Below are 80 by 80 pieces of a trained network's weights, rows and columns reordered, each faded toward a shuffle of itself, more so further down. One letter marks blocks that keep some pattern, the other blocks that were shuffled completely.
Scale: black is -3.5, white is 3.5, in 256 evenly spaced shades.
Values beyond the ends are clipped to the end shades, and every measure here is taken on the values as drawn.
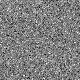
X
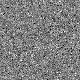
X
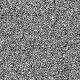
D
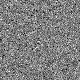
X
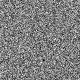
X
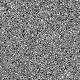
X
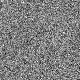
D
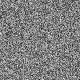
D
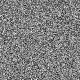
X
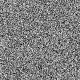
X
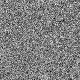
D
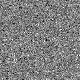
D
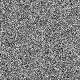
X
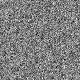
D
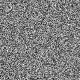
D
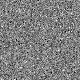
D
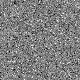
D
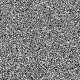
X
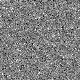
D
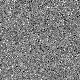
X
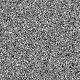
X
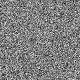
X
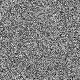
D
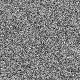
X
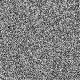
D
